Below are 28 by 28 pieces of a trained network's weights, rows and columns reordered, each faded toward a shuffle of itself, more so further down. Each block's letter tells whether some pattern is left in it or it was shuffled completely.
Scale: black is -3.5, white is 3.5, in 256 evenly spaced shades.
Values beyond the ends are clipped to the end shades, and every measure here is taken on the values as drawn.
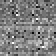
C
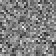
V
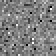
V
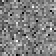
V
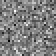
V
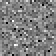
V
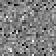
V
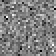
V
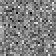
V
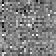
C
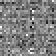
C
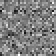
C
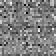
C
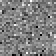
V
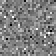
V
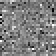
C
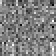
C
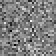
C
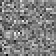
C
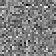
C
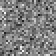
V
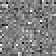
C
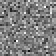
V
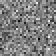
V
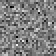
V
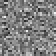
C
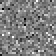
V
